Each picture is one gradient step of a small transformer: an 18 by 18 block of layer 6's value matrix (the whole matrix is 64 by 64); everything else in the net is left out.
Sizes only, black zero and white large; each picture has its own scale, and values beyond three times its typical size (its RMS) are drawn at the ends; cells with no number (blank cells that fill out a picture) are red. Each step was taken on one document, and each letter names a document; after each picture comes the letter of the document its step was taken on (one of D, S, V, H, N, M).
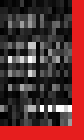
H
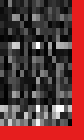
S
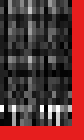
H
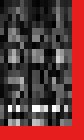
S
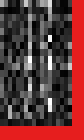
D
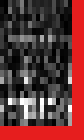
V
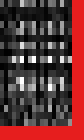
V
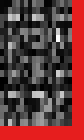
S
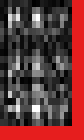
S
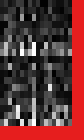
D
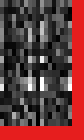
D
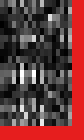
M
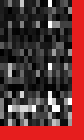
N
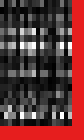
M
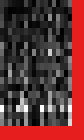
V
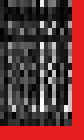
V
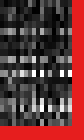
M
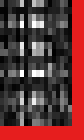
H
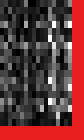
N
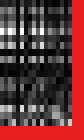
M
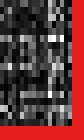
N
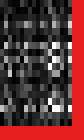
N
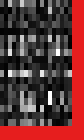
V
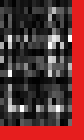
N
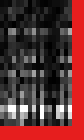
M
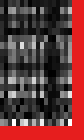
M
